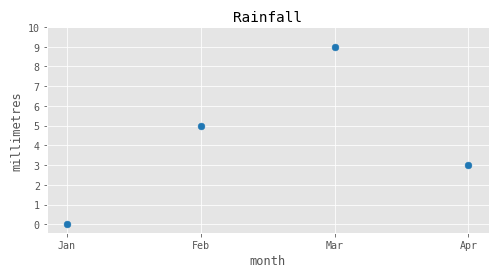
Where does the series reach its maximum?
Mar
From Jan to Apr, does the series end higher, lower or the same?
higher
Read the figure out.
Title: Rainfall
x-axis: month, ticks Jan Feb Mar Apr
y-axis: millimetres, ticks 0 1 2 3 4 5 6 7 8 9 10
Values:
0 5 9 3
